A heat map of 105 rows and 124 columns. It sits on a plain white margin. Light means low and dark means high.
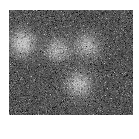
On average the colour sits 60% of the way up the scale. The halves do not mirror each other. No single row or column stands out from its neighbours. Four dips sink into the field.
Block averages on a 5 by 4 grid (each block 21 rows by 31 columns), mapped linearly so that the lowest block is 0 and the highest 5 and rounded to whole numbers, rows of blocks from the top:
4 5 5 5 / 0 2 1 5 / 4 3 3 5 / 5 4 1 5 / 5 5 4 5
